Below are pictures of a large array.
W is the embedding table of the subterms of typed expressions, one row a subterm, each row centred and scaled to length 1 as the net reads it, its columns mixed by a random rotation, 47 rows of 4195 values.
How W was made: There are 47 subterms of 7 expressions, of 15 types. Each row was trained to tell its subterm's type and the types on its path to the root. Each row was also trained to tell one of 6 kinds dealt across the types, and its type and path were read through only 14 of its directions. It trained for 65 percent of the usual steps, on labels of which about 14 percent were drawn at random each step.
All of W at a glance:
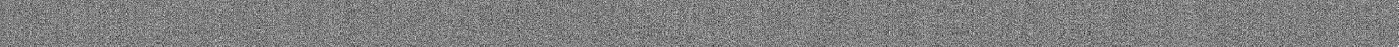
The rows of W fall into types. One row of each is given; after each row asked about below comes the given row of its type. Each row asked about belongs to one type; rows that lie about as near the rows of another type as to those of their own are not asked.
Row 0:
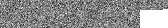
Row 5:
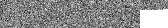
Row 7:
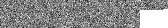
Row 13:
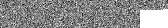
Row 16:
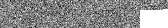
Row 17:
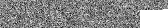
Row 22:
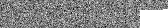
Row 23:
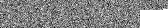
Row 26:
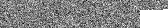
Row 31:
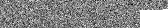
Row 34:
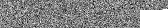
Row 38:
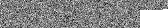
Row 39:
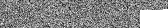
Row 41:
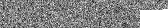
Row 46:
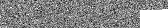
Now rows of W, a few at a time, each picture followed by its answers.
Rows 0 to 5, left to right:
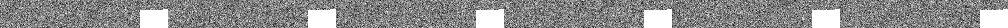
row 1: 41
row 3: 0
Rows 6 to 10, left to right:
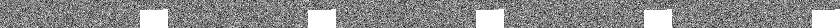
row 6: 38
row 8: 5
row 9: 46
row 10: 46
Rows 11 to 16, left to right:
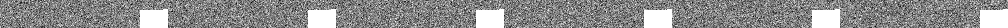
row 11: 34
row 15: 41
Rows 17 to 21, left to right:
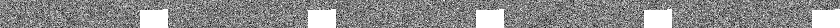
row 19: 23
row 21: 5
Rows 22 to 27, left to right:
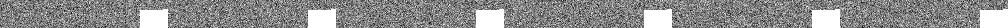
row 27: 34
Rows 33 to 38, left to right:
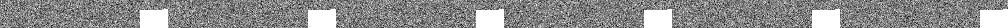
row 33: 34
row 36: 39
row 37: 13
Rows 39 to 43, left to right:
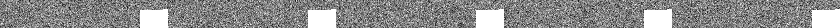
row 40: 46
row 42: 39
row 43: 0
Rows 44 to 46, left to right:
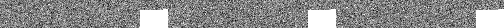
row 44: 23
